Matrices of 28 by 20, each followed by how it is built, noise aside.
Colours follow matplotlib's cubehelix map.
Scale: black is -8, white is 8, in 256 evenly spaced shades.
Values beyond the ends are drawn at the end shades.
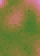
smooth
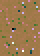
sparse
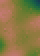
smooth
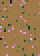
sparse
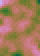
smooth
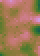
smooth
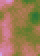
smooth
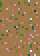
sparse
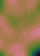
smooth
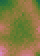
smooth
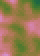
smooth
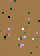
sparse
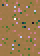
sparse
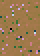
sparse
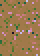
sparse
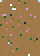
sparse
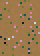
sparse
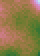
smooth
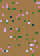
sparse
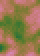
smooth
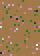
sparse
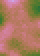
smooth
